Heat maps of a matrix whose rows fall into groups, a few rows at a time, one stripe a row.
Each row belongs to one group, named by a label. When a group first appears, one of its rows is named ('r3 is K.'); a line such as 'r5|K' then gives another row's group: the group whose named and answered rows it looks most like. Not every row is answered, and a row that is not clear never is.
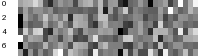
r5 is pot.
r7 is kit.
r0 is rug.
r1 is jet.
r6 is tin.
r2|tin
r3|tin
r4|rug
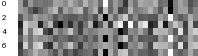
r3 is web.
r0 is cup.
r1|cup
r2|jet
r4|rug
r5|jet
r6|rug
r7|jet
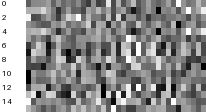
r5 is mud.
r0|jet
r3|cup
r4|rug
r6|web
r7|web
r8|mud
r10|tin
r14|pot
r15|cup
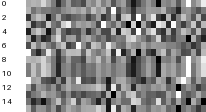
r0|rug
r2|web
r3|kit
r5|mud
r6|mud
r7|kit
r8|rug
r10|rug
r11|pot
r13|jet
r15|cup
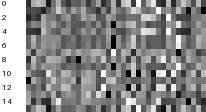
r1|mud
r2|tin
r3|jet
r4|tin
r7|cup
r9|jet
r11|tin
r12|kit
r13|cup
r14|mud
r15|web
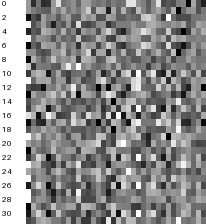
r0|mud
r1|cup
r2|tin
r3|pot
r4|tin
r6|tin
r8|tin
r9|kit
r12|mud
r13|tin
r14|jet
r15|web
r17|mud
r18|jet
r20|pot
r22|web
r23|pot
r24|mud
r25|pot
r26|web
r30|web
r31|jet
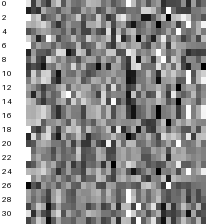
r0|mud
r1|tin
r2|pot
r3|rug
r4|jet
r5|kit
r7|mud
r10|rug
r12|cup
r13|kit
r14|cup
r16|rug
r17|pot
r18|kit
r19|rug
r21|pot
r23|jet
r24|rug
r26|tin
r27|mud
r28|mud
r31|web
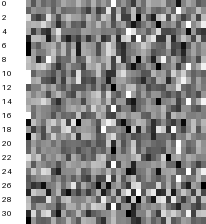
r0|cup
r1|jet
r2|kit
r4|mud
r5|web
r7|tin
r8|kit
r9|rug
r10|pot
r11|pot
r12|jet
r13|mud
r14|rug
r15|cup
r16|pot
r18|kit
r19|tin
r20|jet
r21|jet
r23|cup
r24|rug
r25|jet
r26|mud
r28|kit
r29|cup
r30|rug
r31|tin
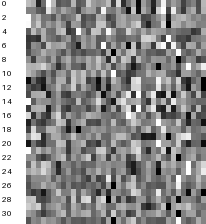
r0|kit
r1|kit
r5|tin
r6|kit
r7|jet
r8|cup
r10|cup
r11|mud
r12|mud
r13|web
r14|pot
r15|web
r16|mud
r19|pot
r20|mud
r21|pot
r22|cup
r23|rug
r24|rug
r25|jet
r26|jet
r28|cup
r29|pot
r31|jet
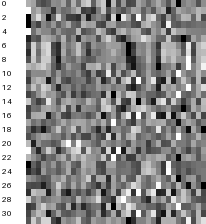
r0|cup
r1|pot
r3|tin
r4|pot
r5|tin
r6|rug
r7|rug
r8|rug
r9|rug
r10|jet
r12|rug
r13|jet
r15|tin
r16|web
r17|cup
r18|mud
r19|jet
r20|kit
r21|kit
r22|cup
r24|tin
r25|cup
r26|mud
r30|web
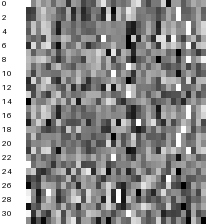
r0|pot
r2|jet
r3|rug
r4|rug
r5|kit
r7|cup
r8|rug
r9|mud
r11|rug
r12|jet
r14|tin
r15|rug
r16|rug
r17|web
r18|pot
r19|jet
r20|jet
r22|cup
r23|pot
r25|tin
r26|tin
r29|tin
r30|mud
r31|mud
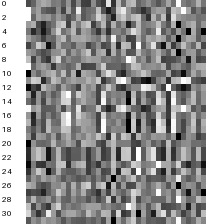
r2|pot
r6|web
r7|cup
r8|mud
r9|pot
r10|tin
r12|tin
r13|kit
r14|kit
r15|pot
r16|kit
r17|kit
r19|cup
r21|web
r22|web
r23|mud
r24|web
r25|jet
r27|mud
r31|jet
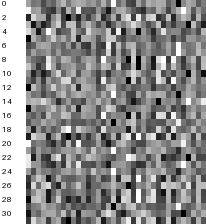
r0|cup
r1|pot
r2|web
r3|mud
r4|kit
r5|tin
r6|jet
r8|kit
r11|kit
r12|tin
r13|cup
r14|rug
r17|jet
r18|kit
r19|web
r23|pot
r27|web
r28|web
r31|web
